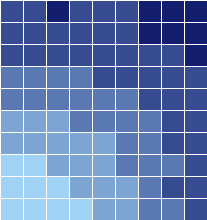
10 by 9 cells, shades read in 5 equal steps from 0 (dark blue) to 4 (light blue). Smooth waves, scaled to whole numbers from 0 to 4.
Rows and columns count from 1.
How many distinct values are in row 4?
2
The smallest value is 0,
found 8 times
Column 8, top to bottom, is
0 0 1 1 1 1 1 2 1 2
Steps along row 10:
same same same down same down same down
